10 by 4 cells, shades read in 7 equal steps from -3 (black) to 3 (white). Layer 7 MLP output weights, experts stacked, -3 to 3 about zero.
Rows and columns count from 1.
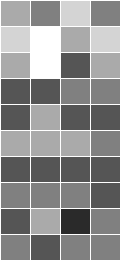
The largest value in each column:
2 3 2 2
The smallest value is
-2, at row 9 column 3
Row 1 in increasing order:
0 0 1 2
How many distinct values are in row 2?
3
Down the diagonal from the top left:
1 3 -1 0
